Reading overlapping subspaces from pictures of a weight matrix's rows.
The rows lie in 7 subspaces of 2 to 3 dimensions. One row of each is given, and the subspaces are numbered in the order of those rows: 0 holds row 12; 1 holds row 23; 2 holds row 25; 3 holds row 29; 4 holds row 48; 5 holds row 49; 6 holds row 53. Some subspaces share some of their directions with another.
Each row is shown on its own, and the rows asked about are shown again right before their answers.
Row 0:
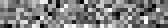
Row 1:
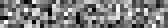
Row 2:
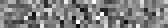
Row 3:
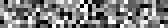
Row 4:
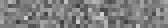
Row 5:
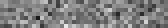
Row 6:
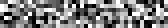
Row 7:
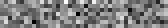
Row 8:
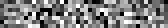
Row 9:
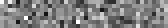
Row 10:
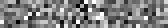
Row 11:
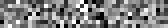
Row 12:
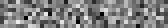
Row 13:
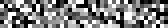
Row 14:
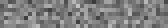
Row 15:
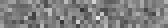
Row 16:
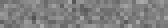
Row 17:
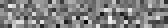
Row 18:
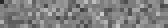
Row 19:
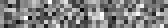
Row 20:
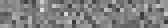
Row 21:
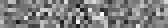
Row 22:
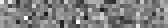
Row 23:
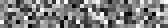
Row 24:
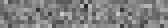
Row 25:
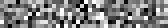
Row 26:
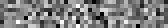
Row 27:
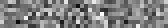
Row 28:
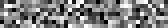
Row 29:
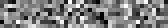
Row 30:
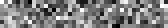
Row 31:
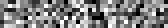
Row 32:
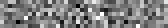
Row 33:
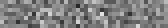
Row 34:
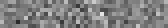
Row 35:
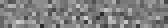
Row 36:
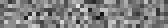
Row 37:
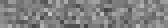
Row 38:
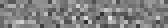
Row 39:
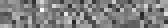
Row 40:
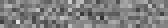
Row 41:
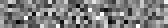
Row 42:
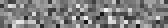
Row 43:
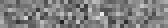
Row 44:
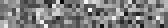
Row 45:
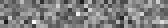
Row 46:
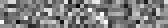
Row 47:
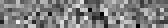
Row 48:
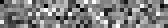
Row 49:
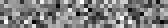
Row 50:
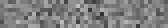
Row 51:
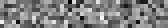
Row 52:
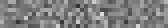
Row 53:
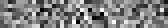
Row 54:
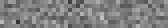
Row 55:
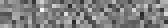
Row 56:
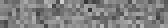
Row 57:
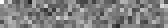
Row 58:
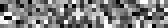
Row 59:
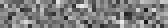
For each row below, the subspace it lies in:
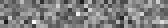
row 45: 5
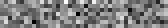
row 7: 5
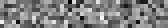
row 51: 3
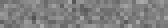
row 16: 3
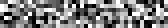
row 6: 5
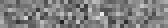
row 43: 2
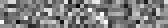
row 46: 3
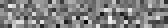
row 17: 1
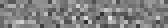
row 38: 1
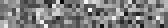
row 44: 0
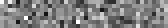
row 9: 4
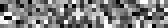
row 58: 5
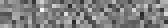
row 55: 6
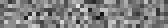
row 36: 5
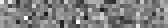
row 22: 4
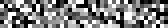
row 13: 1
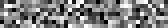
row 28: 3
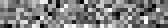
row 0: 2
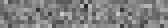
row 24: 2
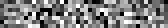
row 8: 0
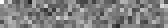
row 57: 4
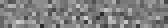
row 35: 1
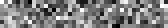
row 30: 4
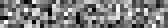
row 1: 0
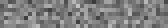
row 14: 5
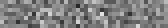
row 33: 0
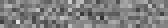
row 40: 3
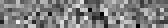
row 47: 5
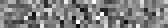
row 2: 3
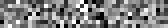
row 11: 2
